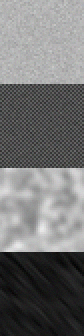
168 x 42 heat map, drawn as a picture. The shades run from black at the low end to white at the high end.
It is made of 4 by 1 panels. Panel 1,1: high, fine-grained, faint in contrast. Panel 2,1: low, checkered. Panel 3,1: high, blotchy. Panel 4,1: very low, slanting down to the right, faint in contrast.
